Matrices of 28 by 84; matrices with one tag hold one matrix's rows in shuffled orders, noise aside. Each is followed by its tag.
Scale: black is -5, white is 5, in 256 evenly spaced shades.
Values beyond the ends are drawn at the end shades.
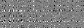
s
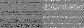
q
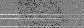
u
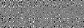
s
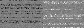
q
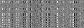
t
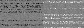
q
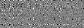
s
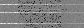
u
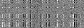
t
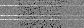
u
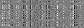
t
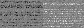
q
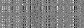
t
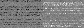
q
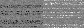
q
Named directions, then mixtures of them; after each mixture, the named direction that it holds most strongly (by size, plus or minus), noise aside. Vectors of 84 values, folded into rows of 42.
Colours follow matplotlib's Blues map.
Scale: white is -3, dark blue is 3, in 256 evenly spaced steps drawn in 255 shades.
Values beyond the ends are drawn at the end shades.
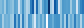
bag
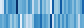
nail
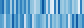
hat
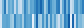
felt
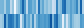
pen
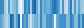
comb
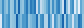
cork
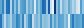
hat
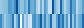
nail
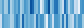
cork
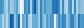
comb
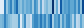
nail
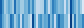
felt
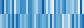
hat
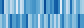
comb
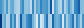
cork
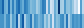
hat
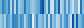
hat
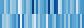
bag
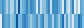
cork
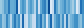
bag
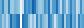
comb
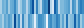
bag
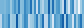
cork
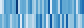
nail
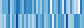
cork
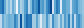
nail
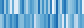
pen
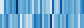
nail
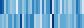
nail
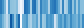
comb
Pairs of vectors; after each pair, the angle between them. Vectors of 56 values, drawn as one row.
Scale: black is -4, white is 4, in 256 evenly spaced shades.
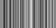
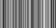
orthogonal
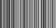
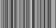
orthogonal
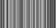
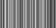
nearly parallel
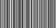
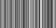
orthogonal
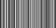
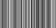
orthogonal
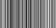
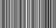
nearly opposite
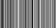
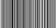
orthogonal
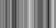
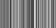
partly opposed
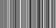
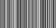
partly opposed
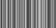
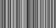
partly aligned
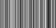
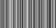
partly aligned
